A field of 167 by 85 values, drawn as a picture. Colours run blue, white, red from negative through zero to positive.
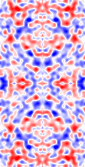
Slope: none. Lone odd cells: none. Average level on the scale: 50%. Mirror symmetry: left to right and top to bottom. Grain: blotchy. Seam: none. Histogram: bell-shaped.
